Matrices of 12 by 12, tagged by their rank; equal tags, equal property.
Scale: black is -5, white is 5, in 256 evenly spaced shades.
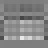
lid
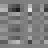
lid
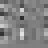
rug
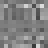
rug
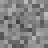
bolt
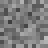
bolt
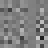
rug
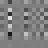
lid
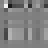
lid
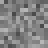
bolt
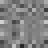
rug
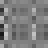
lid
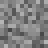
bolt
